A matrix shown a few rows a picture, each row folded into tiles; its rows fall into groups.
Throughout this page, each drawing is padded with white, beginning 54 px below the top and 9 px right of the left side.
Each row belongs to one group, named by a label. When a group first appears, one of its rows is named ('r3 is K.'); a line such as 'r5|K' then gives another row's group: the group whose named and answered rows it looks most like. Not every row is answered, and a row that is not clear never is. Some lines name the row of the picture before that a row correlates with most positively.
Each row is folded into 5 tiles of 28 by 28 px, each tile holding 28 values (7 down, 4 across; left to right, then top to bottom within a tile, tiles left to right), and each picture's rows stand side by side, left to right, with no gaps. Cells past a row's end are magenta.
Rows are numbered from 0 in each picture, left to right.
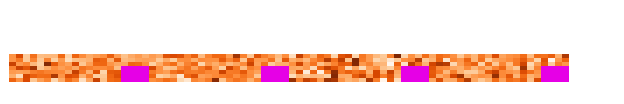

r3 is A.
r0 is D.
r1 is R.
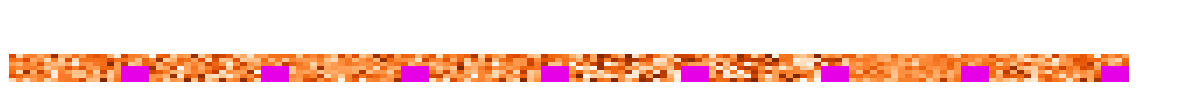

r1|A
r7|D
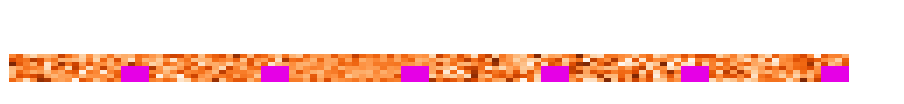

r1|R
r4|A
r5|D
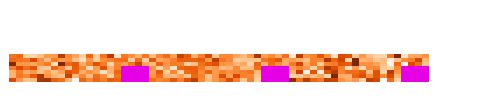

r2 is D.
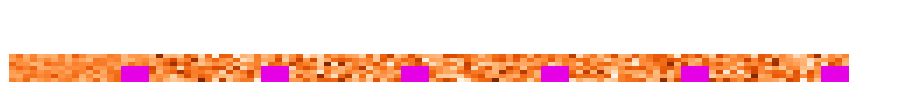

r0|D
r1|A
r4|D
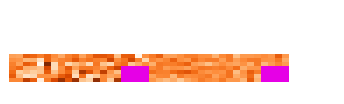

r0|R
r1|A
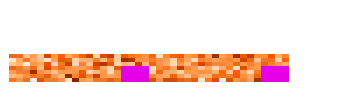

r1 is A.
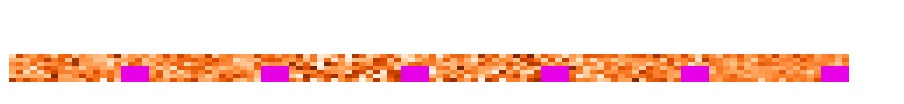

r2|D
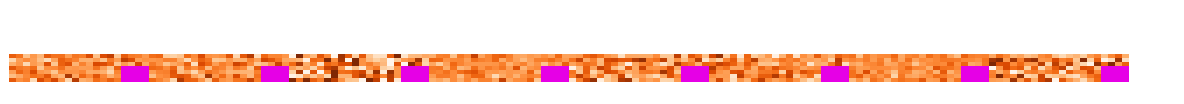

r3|A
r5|A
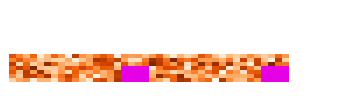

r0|D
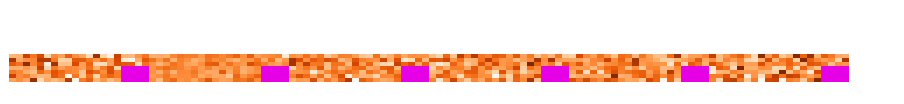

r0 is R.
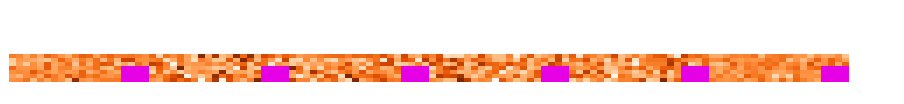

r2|R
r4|D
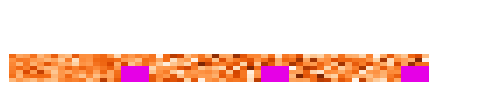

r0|D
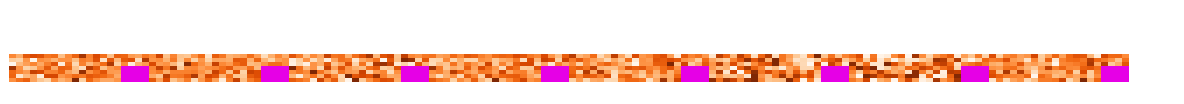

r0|R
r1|D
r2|R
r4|D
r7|D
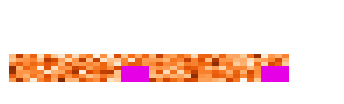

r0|A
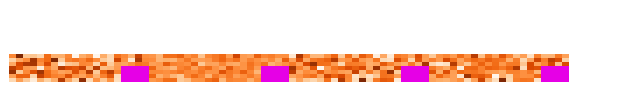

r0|A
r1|R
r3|A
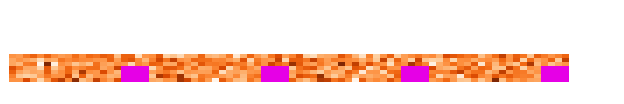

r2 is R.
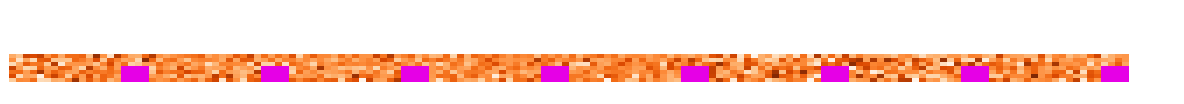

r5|A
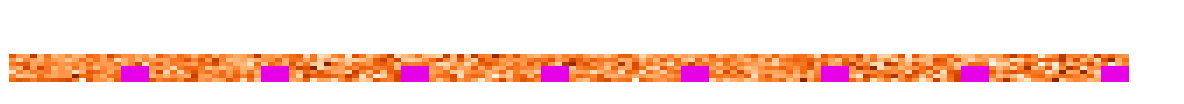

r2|D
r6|D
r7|R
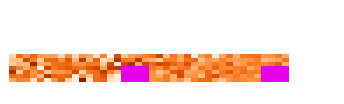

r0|A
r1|A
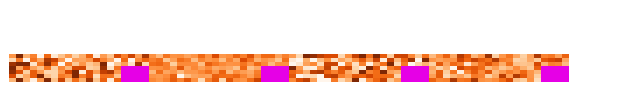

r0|A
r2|R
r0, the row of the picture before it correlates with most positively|1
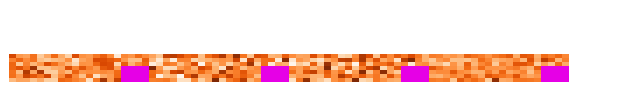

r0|D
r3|R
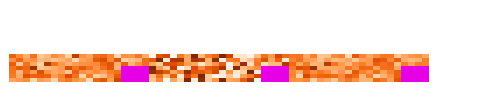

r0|D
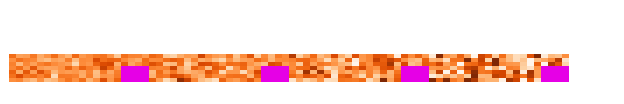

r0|D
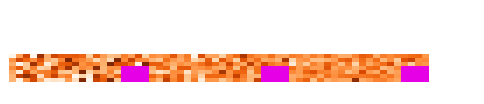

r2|R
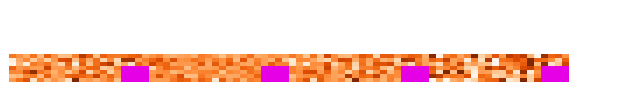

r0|R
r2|R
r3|D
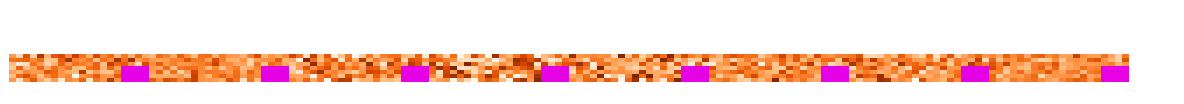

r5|R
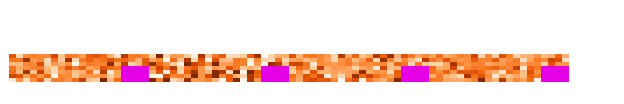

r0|D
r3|A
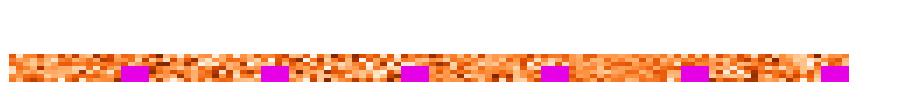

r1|A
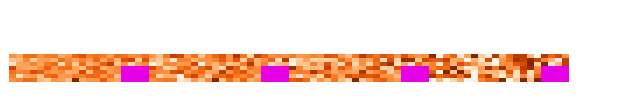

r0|R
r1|R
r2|R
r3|D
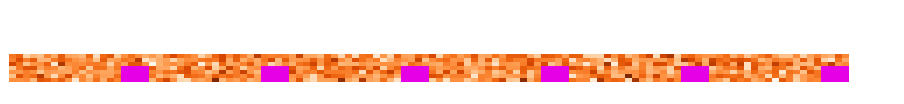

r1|R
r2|A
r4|R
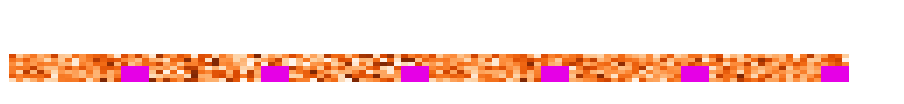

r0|D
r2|R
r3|D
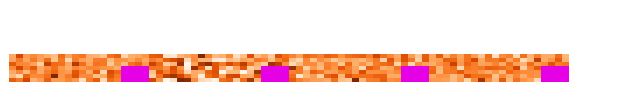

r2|R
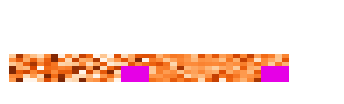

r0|A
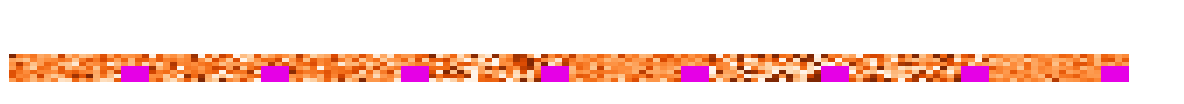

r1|A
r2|A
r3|D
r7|R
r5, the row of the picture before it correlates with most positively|1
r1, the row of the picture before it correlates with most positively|0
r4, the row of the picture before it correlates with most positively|1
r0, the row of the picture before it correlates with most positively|1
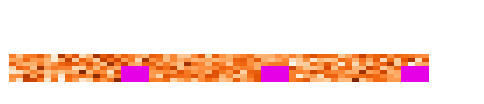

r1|D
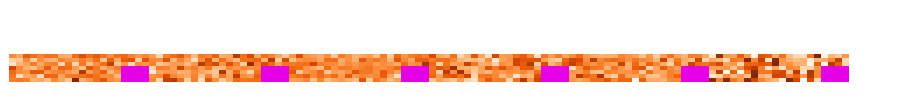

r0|R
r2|A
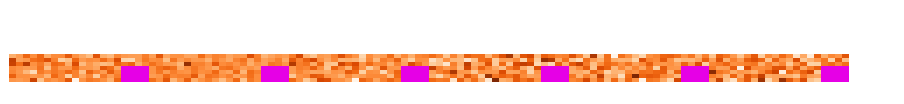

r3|R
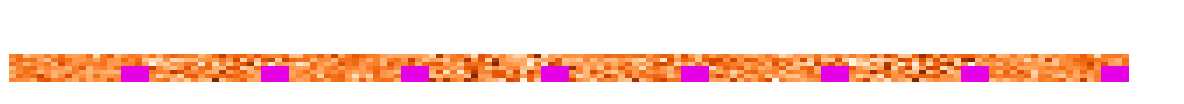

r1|R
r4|R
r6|R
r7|D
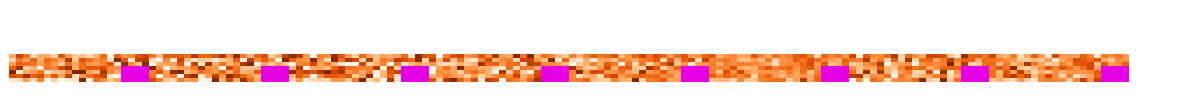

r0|A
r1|R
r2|A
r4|R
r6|D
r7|D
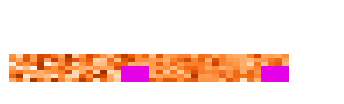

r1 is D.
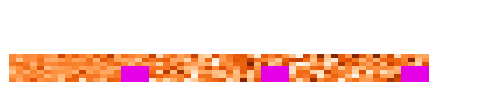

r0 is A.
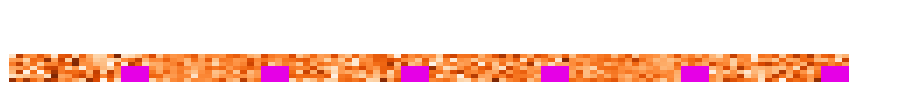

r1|D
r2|D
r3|R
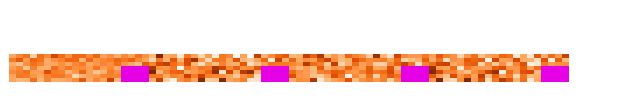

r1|A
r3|A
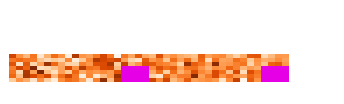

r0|D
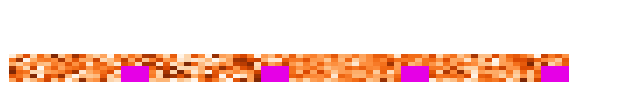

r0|A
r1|D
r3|D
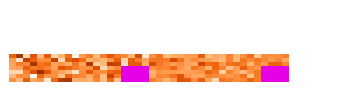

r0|A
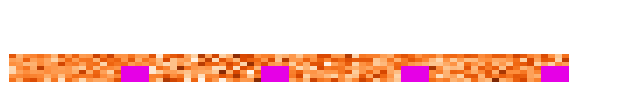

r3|R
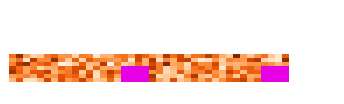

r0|A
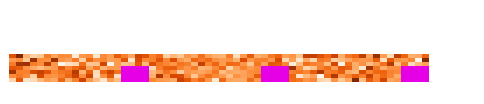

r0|A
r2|R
